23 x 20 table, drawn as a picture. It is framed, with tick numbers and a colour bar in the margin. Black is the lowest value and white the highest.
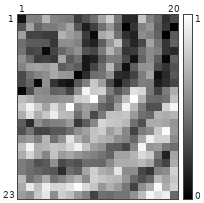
Rings spread out from the top left. No single row or column stands out from its neighbours. The halves do not mirror each other. The ninth with the lowest average is the top right. A horizontal seam about 40% of the way down splits the table, and the bottom part is higher.
